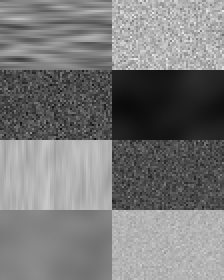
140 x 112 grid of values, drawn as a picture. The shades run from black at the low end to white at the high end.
The table splits into 4 rows of 2 panels. Panel 1,1: middling, streaked across. Panel 1,2: high, fine-grained. Panel 2,1: low, fine-grained. Panel 2,2: very low, smooth, faint in contrast. Panel 3,1: high, streaked downward, faint in contrast. Panel 3,2: low, fine-grained. Panel 4,1: middling, smooth, faint in contrast. Panel 4,2: high, fine-grained, faint in contrast.
